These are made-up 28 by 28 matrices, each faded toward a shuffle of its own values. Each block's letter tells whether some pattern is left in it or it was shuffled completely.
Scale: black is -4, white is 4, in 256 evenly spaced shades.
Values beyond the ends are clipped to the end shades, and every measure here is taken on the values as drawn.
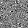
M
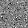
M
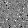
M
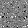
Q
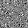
Q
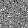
M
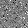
M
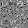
Q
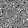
M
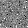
M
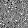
M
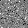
M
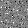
M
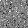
M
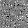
Q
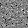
M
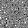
Q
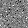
M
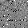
Q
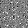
Q
